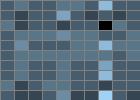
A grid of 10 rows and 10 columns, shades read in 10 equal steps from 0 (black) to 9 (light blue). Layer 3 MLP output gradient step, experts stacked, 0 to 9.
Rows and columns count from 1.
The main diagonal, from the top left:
4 3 4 5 4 5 4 8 4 3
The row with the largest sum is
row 5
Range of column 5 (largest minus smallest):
4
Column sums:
42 43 41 43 51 43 41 56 41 42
